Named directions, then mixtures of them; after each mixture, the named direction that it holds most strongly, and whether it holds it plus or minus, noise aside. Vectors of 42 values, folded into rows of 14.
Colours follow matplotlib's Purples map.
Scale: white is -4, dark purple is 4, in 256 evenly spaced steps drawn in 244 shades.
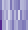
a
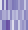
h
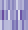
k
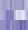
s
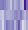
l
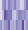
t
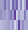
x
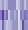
k, plus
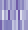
k, minus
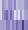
s, plus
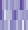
t, minus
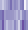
l, minus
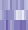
s, plus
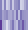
a, plus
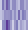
a, minus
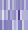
k, minus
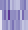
a, minus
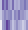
a, minus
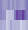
s, minus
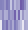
a, minus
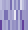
t, plus
